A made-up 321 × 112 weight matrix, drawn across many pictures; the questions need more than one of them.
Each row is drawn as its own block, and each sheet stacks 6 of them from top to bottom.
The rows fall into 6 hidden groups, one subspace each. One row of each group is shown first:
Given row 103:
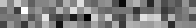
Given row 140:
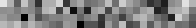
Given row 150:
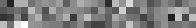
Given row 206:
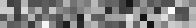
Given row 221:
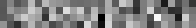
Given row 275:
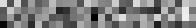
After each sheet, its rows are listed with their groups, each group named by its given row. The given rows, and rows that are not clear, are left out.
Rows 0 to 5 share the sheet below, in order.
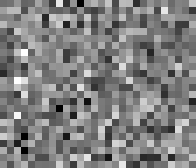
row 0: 103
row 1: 150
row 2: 150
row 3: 103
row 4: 221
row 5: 103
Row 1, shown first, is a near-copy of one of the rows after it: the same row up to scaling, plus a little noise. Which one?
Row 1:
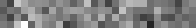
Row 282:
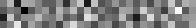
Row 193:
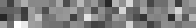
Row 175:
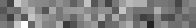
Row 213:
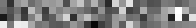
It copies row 175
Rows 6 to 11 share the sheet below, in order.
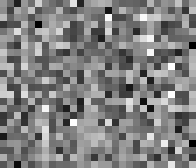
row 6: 221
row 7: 103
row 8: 206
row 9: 206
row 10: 140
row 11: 206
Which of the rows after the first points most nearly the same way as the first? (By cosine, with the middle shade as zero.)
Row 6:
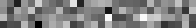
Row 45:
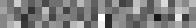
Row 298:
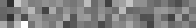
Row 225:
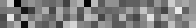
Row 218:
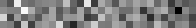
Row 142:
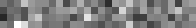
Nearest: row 218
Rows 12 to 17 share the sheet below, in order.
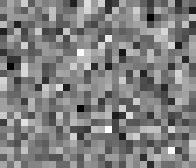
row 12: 275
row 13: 140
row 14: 140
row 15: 140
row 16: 103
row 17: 206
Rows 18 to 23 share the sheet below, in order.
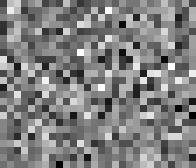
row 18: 140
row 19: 140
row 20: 206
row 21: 206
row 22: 206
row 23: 103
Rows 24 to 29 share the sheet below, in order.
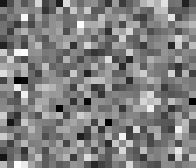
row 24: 140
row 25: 150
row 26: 150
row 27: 103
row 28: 140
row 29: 150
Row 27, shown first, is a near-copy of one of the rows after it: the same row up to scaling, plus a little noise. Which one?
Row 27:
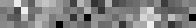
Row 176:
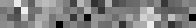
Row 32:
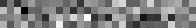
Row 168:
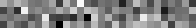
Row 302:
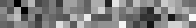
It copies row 176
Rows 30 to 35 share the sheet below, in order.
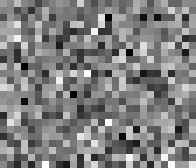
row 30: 221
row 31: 221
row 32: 103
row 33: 140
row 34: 140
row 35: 206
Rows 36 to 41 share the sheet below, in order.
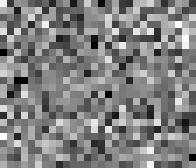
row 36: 206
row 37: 275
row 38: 150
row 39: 140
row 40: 275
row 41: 103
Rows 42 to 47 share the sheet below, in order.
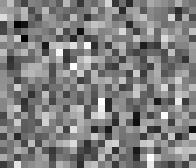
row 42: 150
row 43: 103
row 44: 140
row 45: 221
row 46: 206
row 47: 275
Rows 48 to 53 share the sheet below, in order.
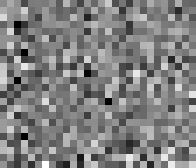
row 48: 150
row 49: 150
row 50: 150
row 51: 275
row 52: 150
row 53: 206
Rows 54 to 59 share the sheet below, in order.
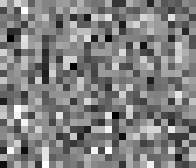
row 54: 103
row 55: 140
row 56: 140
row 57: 150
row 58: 103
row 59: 140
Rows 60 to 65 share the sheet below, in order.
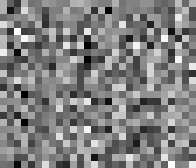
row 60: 140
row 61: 150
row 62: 275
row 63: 103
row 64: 103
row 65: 206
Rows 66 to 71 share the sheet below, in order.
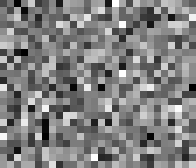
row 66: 103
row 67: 150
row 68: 275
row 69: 206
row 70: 140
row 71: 275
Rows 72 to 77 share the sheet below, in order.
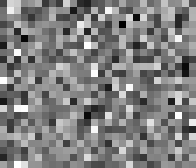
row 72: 140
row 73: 150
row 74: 275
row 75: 150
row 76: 275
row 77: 150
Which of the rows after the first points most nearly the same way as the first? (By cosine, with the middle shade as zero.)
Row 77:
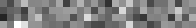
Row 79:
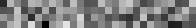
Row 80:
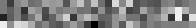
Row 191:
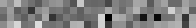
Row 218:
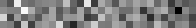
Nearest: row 80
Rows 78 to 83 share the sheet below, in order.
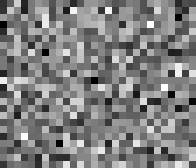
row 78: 140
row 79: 206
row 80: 150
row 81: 206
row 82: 221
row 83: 103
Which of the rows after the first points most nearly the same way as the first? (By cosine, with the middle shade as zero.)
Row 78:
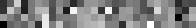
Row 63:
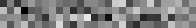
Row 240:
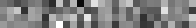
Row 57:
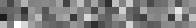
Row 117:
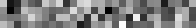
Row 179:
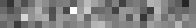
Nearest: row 179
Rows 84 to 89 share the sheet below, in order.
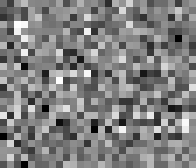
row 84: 150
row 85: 150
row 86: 103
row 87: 206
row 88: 275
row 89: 150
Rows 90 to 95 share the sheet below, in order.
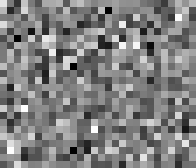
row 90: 140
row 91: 275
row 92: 140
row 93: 150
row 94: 275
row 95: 140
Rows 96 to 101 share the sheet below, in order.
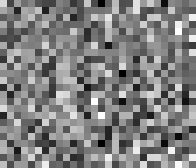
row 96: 206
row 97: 275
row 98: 275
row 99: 275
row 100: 206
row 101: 206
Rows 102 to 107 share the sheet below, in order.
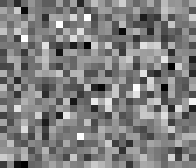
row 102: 103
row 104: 206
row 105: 206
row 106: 140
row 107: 150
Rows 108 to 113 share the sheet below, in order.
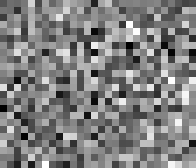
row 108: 221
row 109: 206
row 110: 206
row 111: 275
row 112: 150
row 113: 206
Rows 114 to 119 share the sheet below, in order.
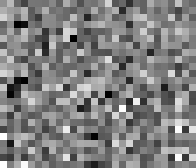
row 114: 150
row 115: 140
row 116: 150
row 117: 140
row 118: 150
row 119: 150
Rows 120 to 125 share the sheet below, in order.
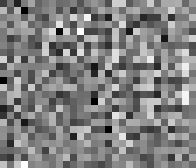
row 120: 103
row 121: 103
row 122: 275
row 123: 275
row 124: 103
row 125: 150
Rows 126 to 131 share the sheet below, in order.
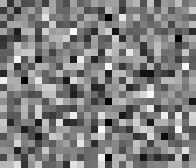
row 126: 275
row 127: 221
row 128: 221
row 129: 103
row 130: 221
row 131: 221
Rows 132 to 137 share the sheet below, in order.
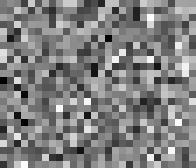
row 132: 275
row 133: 140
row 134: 275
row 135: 103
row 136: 150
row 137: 221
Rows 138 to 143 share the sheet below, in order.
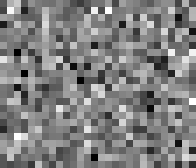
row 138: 140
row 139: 206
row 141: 103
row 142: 150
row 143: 275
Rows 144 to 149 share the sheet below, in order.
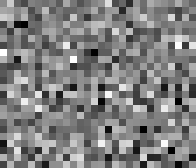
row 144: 150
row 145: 150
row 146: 221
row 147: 221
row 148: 221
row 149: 206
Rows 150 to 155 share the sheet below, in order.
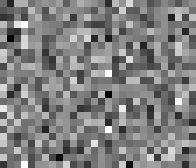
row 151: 140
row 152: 103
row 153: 140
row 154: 275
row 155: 221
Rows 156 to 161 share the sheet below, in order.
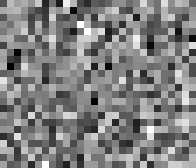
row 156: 140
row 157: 275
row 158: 140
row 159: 275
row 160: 275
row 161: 206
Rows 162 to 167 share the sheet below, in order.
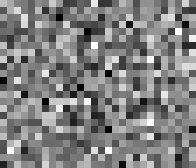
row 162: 221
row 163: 275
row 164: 275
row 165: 103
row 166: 103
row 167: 140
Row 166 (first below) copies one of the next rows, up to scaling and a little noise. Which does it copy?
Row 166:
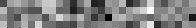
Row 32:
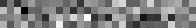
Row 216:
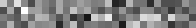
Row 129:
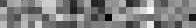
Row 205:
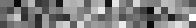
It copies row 129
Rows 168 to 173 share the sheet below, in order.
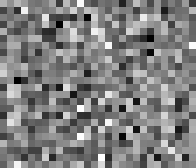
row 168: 103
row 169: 103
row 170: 150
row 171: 140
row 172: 140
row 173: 221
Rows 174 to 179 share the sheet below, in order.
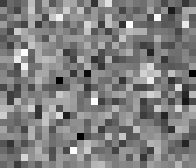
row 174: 221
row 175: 150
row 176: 103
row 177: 275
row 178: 140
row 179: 140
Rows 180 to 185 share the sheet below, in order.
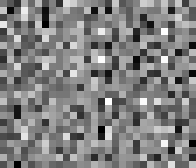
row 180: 140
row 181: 206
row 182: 206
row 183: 221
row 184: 221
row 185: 206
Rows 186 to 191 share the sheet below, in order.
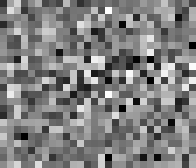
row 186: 140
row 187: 103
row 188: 206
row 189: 140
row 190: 221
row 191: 221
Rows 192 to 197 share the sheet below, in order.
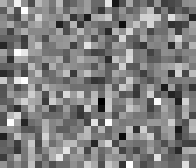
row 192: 103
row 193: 150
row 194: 150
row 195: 221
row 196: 140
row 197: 221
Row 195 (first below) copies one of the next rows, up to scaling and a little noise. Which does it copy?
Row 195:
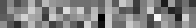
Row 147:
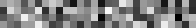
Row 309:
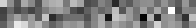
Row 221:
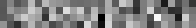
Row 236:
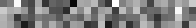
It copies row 221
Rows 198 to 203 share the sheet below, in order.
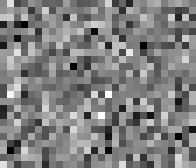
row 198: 150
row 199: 221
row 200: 140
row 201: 140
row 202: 206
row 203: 140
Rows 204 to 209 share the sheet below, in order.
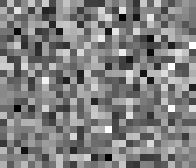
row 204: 275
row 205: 103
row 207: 206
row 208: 103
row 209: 103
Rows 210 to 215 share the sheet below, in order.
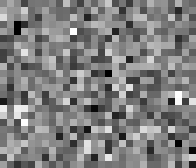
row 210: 150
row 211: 221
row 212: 103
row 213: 150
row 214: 103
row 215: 275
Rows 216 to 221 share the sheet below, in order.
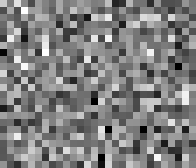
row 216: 103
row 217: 140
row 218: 150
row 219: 275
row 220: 221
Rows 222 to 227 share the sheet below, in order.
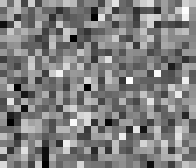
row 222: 275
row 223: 140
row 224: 221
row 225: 150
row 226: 140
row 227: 140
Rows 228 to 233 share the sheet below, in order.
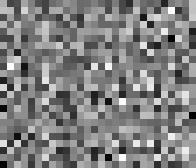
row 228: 206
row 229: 206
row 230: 140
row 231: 275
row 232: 206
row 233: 275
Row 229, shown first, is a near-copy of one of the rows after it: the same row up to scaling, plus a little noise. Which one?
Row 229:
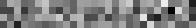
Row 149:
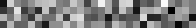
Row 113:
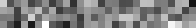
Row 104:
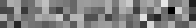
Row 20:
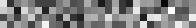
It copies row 104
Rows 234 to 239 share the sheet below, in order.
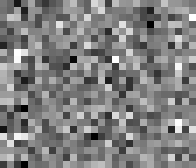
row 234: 103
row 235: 150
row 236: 221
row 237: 150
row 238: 150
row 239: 150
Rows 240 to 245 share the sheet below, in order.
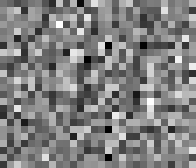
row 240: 103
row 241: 221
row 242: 275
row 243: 275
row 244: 103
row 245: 275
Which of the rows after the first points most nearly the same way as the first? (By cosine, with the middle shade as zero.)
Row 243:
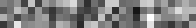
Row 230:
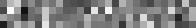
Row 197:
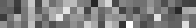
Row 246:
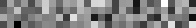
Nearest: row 230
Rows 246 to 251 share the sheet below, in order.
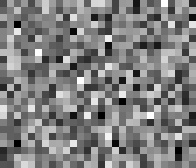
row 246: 206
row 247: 221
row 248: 140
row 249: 275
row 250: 206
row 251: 221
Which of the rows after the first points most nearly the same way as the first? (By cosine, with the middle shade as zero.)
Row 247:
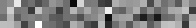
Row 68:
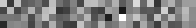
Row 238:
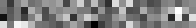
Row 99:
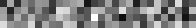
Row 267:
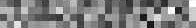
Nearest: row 238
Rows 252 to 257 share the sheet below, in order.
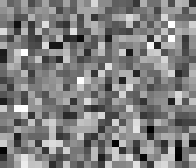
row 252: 206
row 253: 221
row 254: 140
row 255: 150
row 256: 275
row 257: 221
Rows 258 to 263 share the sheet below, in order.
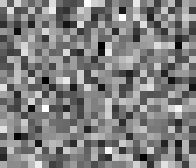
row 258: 275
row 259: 221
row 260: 206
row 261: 206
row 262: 150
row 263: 221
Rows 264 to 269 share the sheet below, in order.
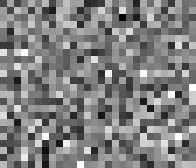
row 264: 275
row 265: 150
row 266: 221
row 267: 206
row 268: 206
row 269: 140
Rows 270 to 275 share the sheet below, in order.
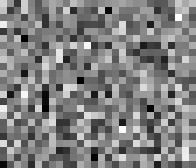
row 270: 140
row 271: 103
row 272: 140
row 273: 140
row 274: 275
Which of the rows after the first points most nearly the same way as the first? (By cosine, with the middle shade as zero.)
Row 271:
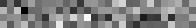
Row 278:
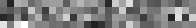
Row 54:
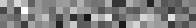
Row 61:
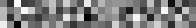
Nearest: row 278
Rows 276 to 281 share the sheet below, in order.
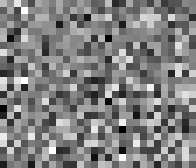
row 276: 103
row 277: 140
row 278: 150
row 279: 275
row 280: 275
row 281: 275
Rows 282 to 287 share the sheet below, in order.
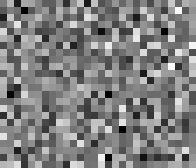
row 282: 150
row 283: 206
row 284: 206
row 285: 140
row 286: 275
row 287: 221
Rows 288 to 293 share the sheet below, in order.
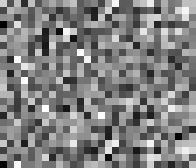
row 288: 275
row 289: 140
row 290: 150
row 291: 206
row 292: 206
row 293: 275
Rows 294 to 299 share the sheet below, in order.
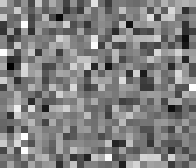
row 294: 221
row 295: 275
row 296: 140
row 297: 206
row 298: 150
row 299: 103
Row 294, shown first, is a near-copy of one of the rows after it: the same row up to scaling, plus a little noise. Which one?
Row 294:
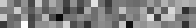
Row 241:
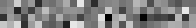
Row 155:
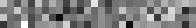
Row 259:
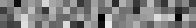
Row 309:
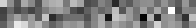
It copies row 155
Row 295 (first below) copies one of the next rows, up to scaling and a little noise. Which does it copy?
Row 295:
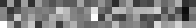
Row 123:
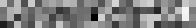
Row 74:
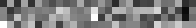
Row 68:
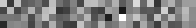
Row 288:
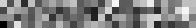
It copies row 74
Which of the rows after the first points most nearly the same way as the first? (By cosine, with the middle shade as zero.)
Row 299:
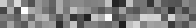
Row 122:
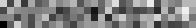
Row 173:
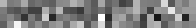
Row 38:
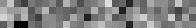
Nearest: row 38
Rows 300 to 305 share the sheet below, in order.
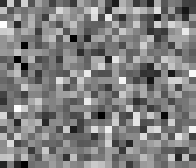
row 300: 275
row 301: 140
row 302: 103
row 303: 150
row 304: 206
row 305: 150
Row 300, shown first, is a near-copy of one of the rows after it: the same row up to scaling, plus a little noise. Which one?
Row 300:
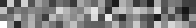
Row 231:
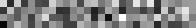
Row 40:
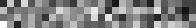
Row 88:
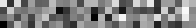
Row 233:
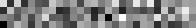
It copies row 40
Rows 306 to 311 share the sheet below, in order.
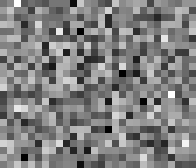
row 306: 221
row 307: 103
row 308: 275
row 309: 221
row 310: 103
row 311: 140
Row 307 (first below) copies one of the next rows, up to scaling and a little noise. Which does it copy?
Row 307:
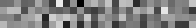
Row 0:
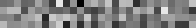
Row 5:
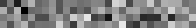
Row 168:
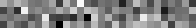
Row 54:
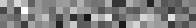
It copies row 0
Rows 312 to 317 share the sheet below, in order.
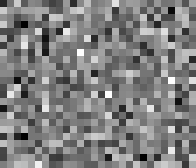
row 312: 221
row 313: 140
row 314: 206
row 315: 140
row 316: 150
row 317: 221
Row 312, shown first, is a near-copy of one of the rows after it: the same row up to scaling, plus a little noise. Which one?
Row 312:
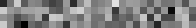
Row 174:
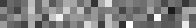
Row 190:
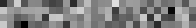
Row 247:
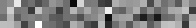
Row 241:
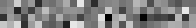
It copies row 190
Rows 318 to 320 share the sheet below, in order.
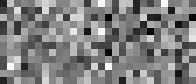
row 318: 206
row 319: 206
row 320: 140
